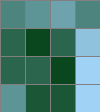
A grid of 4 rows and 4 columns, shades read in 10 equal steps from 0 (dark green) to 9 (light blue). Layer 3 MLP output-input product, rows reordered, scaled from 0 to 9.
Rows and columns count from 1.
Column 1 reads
4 2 2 5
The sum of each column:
13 8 9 30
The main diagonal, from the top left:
4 0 0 9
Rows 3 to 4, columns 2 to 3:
2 0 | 1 1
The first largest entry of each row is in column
3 4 4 4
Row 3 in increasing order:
0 2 2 9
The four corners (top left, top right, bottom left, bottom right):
4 4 5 9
